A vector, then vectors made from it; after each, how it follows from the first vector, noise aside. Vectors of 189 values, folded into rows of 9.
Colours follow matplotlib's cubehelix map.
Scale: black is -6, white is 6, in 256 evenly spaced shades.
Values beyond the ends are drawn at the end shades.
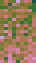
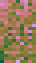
reversed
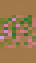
partly zeroed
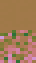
partly zeroed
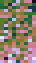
scaled up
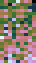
scaled up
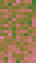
shrunk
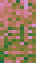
reversed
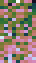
scaled up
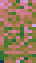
reversed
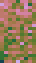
reversed
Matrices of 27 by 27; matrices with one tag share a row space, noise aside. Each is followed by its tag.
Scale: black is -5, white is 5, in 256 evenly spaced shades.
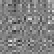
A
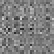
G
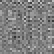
A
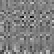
G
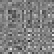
A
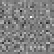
G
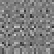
G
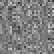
A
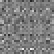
G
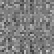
G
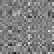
A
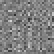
A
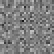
G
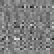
G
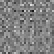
G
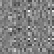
A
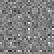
A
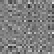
A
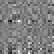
A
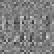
G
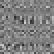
G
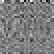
G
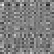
G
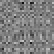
G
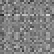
G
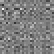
G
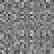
G
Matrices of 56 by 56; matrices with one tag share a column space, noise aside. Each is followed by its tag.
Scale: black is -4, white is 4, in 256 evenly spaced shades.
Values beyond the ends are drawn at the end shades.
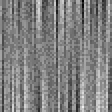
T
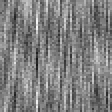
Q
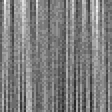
T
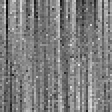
T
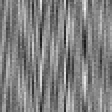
Q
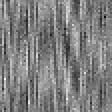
Q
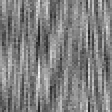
Q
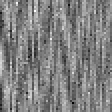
Q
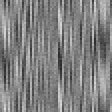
Q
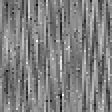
Q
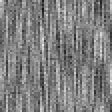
Q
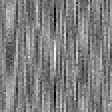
Q
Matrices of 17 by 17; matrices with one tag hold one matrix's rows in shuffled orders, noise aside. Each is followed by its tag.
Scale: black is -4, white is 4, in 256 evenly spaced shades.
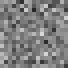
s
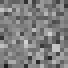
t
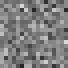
s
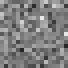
s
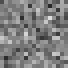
t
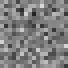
s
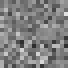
s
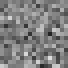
t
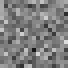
s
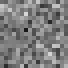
t
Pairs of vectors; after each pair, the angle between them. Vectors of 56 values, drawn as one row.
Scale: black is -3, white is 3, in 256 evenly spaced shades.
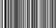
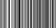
orthogonal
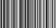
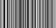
partly aligned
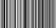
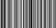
orthogonal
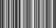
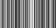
partly aligned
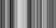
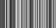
partly aligned
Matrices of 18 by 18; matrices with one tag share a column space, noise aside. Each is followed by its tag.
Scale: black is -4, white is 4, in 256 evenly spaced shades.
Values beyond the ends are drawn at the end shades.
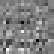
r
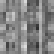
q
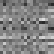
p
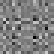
p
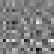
r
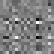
p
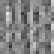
q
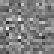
p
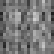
q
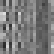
q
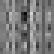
q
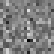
r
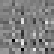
r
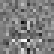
r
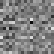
p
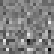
r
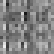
q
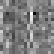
q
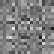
p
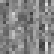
q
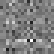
r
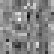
q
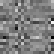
p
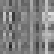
q
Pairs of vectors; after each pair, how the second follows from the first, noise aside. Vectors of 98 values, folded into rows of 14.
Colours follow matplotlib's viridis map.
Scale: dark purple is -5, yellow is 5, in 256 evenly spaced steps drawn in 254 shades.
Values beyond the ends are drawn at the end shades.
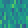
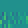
partly zeroed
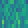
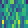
scaled up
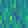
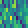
scaled up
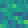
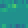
partly zeroed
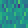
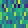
scaled up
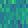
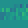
partly zeroed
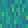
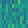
shuffled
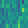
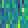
scaled up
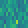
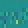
partly zeroed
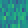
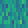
shuffled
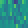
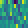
scaled up
